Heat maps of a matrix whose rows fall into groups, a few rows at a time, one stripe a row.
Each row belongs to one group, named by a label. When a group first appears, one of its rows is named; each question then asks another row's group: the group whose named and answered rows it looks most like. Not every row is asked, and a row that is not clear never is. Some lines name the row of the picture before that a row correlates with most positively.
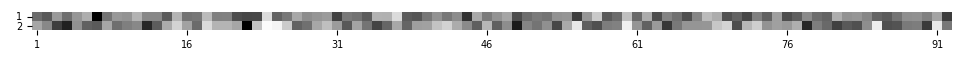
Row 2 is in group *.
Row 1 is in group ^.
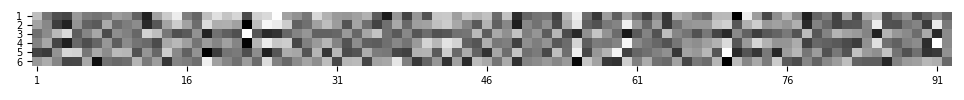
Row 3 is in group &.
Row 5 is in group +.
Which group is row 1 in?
*
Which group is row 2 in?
*
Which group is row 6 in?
^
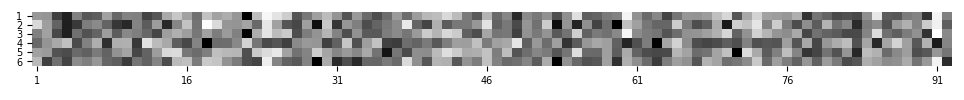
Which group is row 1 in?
*
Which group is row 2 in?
^
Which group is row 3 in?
*
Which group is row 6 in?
^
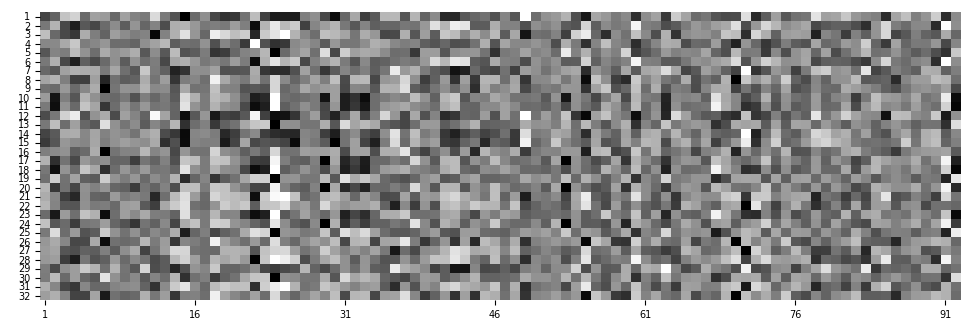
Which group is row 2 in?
*
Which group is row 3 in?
*
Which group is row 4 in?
&
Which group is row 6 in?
*
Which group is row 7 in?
&
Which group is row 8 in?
^
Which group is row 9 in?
^
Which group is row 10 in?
^
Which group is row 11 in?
^
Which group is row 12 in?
&
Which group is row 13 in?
+
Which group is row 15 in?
&
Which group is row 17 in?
^
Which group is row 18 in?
^
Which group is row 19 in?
+
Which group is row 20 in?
^
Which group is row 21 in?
*
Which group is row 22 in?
*
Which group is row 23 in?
^
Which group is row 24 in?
^
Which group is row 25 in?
+
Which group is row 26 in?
^
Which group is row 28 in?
*
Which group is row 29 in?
&
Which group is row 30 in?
+
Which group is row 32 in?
^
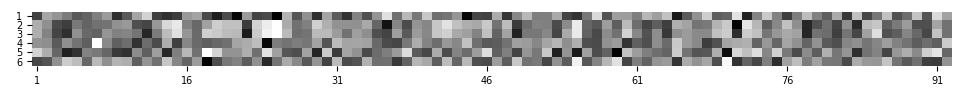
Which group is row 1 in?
&
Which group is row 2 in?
*
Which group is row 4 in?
+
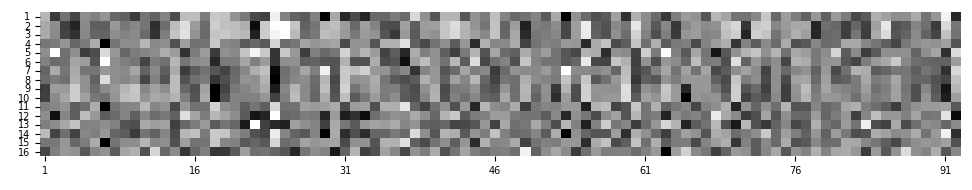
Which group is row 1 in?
^
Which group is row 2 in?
*
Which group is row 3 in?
*
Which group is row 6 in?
+
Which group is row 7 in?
+
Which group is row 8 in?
+
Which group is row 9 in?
+
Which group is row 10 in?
+
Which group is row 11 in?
^
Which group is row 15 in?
^
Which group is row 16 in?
&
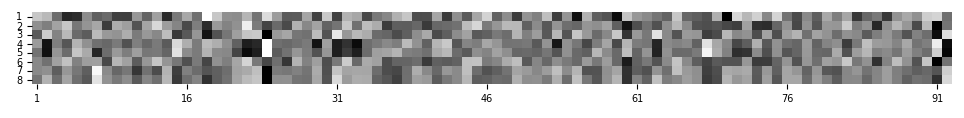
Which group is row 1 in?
^
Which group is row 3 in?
+
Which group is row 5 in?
^
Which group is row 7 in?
+
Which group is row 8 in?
+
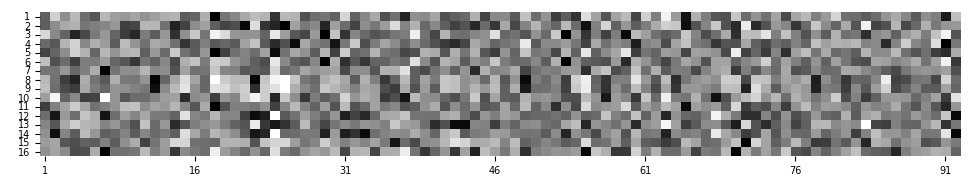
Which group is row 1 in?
+
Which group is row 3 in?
^
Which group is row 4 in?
&
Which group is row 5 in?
+
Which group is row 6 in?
^
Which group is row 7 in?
^
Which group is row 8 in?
*
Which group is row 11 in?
+
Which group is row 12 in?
^
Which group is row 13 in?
&
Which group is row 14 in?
^
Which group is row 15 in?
*
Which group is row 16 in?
^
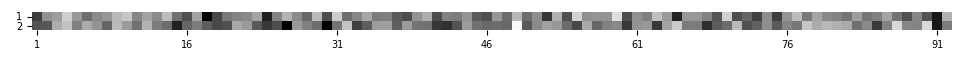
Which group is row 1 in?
+
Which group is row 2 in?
&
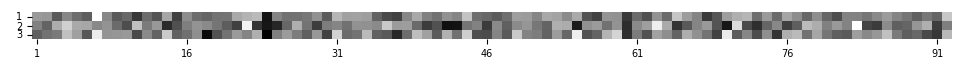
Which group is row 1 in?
+
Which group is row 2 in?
&
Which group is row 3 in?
+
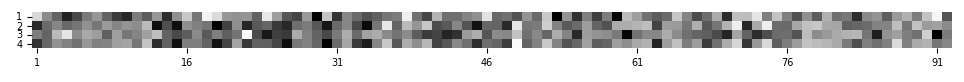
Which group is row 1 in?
^
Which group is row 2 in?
&
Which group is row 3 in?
&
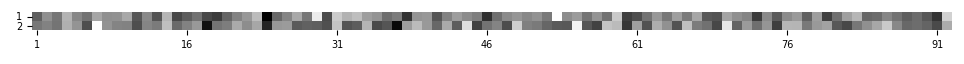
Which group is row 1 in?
+
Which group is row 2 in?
+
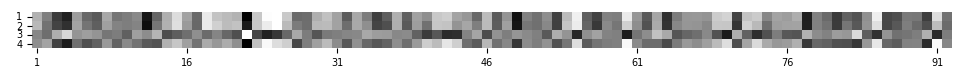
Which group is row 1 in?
*
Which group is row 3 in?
&
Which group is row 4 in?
*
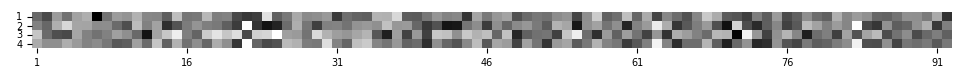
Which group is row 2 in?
&
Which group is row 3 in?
*
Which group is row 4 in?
&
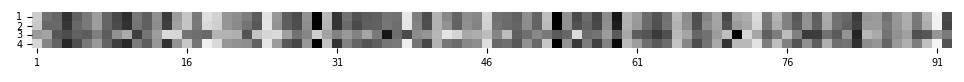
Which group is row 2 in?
^
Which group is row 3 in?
*
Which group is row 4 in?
^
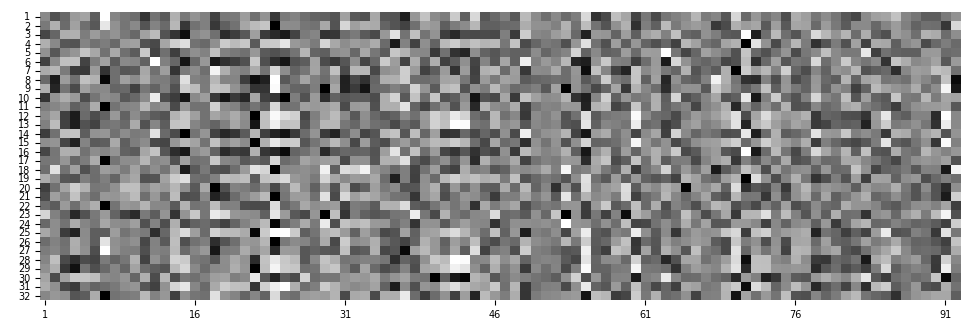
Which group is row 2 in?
+
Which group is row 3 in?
&
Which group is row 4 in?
*
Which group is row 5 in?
&
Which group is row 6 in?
&
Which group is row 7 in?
^
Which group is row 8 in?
^
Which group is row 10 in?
&
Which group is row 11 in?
^
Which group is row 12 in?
*
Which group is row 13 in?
*
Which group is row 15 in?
*
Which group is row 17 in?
^
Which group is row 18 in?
+
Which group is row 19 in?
*
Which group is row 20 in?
+
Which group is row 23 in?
^
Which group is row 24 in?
+
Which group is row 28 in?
*
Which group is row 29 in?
*
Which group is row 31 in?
*
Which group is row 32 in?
^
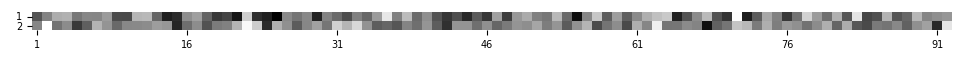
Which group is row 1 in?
&
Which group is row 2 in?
+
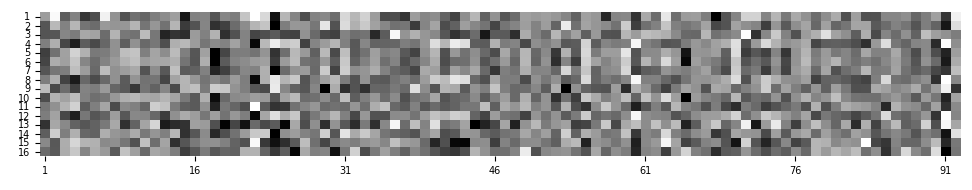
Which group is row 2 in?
+
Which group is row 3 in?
&
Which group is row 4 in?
*
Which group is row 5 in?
+
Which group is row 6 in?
+
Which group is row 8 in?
*
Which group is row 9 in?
^
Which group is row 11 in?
&
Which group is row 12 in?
*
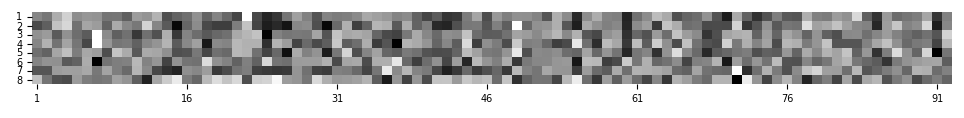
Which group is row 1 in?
&
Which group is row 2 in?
&
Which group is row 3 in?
+
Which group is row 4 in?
+
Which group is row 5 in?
&
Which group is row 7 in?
&
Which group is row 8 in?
*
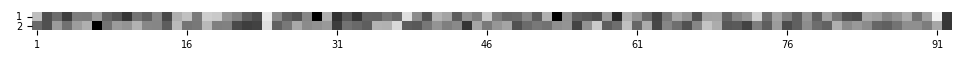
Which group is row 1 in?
^
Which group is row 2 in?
^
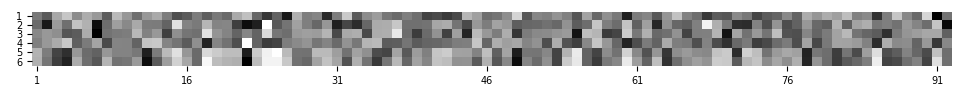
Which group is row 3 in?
^
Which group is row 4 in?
&
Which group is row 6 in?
*
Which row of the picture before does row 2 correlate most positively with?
2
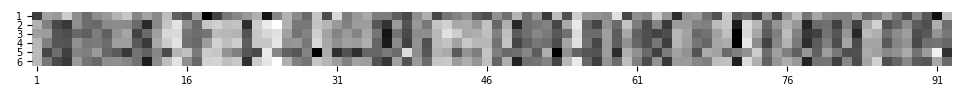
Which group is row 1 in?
+
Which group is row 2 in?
*
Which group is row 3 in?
*
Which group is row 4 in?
*
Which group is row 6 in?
*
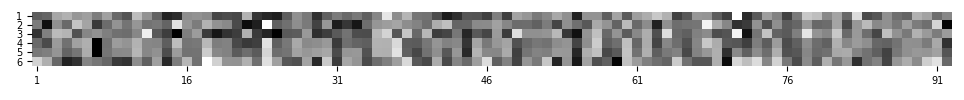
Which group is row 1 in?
&
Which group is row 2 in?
^
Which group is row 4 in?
^
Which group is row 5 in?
^
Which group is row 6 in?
^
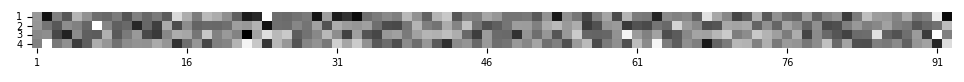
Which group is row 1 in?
^
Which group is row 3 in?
*
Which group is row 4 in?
+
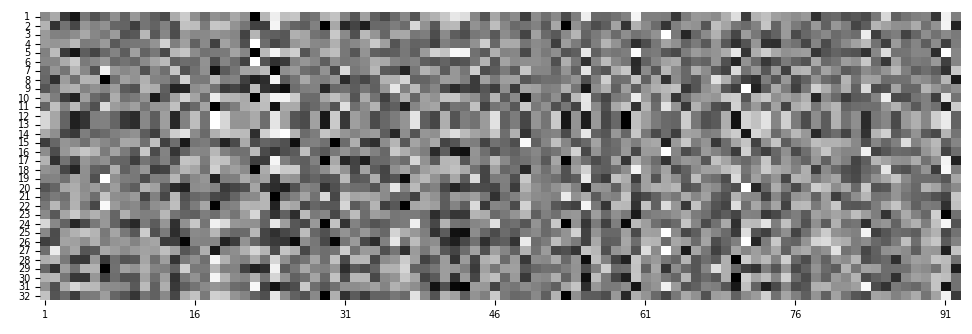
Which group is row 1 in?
*
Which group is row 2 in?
^
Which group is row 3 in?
&
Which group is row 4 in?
&
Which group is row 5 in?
*
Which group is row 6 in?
&
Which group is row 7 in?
+
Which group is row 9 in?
&
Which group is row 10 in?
*
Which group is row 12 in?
^
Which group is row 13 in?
^
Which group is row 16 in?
&
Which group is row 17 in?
^
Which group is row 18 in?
*
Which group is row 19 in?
+
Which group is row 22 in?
+
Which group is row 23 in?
&
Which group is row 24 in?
^
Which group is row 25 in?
&
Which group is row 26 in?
&
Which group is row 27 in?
+
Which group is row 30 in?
^
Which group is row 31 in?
&
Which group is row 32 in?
^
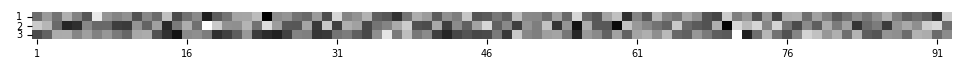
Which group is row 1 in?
+
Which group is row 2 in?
^
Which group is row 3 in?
&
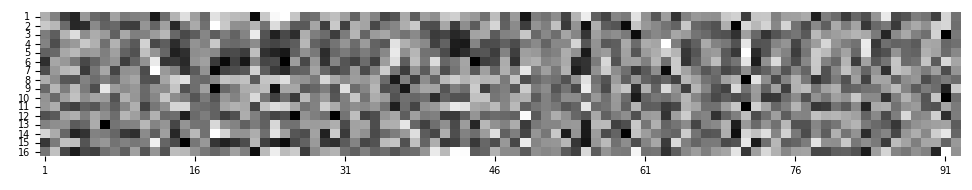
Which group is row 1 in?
*
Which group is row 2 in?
^
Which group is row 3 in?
&
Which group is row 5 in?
&
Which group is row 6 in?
&
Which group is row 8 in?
*
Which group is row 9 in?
+
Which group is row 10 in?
&
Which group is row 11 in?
*
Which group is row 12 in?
&
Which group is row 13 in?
^
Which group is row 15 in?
&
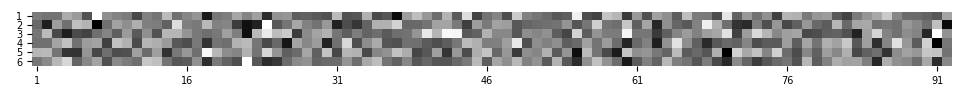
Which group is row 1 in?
+
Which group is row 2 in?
^
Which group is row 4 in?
&
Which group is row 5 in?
^
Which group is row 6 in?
&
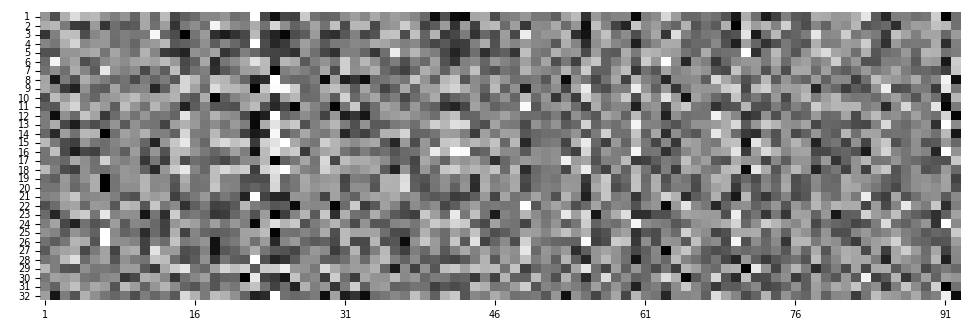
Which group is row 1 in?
&
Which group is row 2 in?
^
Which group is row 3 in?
&
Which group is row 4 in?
&
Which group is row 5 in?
&
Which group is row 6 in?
+
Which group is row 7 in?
+
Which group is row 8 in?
^
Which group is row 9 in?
*
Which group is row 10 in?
+
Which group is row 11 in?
&
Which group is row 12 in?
^
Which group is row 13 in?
*
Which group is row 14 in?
^
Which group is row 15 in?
*
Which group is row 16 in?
*
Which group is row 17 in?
+
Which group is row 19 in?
^
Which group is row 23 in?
+
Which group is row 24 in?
*
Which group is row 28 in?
&
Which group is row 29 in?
*
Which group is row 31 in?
&
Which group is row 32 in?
^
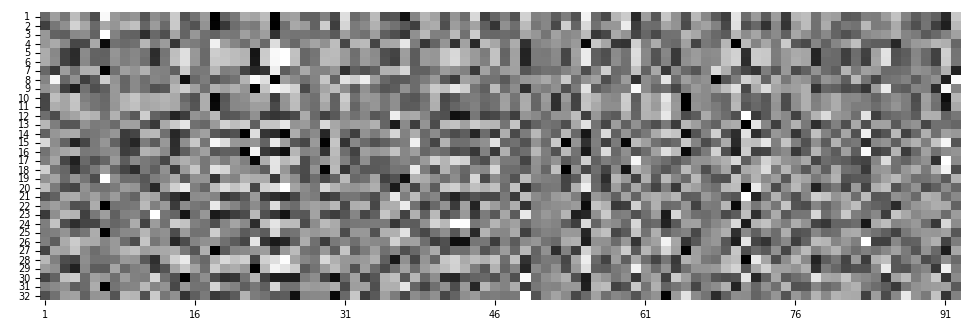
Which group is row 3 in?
+
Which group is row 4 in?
^
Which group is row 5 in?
*
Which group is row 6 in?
*
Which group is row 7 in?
^
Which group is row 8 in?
+
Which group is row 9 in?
*
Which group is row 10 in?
+
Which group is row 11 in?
+
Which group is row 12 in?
&
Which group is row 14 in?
&
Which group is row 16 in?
&
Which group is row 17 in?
*
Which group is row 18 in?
^
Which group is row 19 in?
+
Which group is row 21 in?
&
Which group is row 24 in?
*
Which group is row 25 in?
^
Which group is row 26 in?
&
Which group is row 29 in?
*
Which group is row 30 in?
&
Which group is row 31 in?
^
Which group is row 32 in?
&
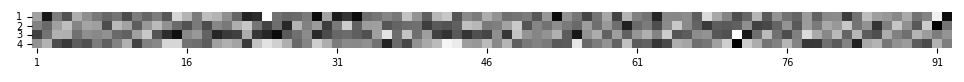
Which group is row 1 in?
^
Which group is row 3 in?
&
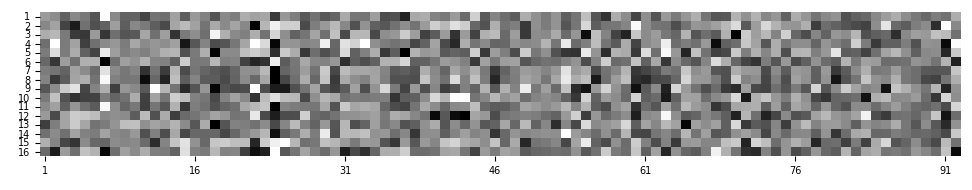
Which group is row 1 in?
+
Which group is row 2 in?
*
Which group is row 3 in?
^
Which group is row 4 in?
+
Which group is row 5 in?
+
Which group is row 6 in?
^
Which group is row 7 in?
+
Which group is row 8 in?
+
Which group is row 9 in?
&
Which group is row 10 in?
*
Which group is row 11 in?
+
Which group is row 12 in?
&
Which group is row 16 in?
^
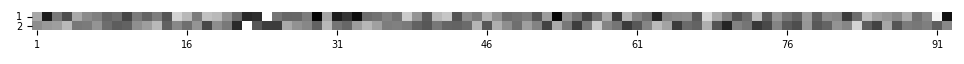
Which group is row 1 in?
^
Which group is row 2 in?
&
